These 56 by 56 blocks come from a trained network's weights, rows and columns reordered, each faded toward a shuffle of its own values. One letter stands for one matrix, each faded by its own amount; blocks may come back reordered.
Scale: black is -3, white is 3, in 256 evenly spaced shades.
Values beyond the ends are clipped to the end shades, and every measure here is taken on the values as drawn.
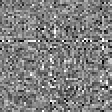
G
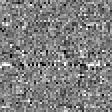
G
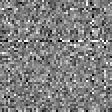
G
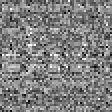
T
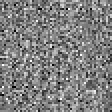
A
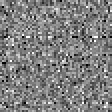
G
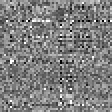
T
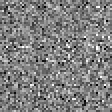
A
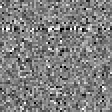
G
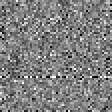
G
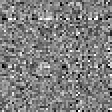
G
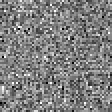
A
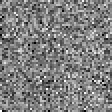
A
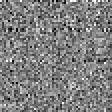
A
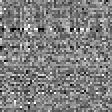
T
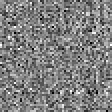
A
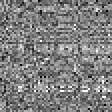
T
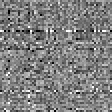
T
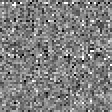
A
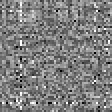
T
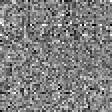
A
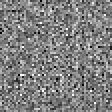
A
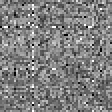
T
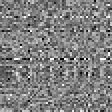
T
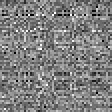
T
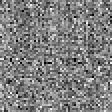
A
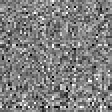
G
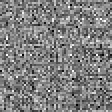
A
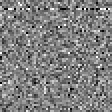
G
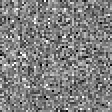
A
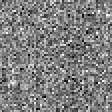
A
